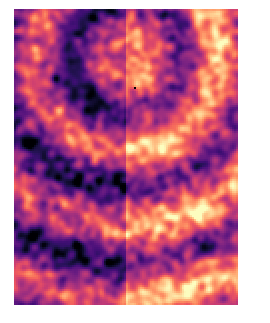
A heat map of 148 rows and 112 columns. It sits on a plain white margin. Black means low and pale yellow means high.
Lone odd cells: 1, lower than its neighbours. Seam: vertical, 50% of the way across, the right part higher. Average level on the scale: 50%. Rings: centred on the top middle. Ninth with the highest average: bottom right.
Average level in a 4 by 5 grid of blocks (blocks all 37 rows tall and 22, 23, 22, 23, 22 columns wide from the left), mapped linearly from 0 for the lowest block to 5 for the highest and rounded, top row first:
30325
11243
11234
11243
